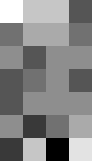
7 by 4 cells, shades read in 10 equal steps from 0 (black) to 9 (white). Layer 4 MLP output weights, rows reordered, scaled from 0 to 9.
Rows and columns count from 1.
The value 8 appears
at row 7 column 4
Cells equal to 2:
2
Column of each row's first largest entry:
1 2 1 3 2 4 4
